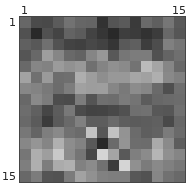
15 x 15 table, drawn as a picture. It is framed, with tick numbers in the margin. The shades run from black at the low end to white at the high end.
Stripes: horizontal, repeating 2 times. Odd patch: rougher, in the bottom middle. Roughest part: bottom middle. Odd rows or columns: none.
